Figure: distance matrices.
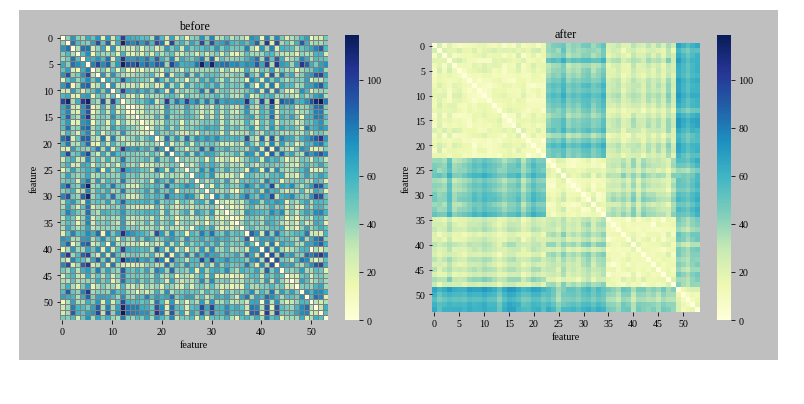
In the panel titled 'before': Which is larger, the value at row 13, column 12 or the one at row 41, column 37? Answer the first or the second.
the second
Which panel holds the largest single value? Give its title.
before
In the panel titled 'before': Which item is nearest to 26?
36
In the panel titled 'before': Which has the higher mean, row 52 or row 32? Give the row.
52
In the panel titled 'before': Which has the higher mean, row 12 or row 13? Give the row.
12
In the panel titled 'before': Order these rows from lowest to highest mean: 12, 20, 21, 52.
20, 21, 52, 12
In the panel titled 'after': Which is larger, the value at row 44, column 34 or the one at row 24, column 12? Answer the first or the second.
the second
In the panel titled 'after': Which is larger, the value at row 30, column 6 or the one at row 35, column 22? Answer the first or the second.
the first
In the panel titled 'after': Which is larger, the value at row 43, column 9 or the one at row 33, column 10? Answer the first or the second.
the second
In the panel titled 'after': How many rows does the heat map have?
54
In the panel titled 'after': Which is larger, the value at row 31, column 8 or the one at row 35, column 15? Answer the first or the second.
the first
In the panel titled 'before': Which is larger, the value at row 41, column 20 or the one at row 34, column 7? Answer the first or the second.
the second
